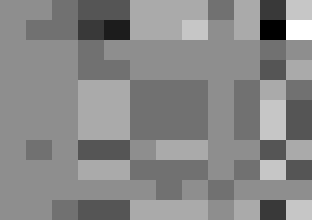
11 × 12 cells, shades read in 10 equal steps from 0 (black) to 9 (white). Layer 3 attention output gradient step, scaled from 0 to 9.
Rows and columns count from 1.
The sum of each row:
57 55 58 57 58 58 58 56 58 58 58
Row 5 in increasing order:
4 4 4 4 4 5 5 5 5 6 6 6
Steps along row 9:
same same up same down same same up down up down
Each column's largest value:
5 5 5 6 6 6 6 7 5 6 7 9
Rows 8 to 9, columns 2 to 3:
4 5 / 5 5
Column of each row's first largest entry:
12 12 1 12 4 11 11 7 11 1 12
